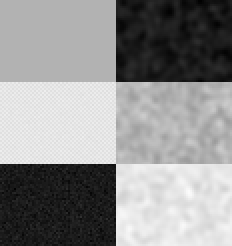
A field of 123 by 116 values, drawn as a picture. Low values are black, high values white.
It is made of 3 by 2 panels. Panel 1,1: high, flat. Panel 1,2: very low, blotchy, faint in contrast. Panel 2,1: very high, checkered, faint in contrast. Panel 2,2: high, blotchy, faint in contrast. Panel 3,1: very low, fine-grained, faint in contrast. Panel 3,2: very high, blotchy, faint in contrast.
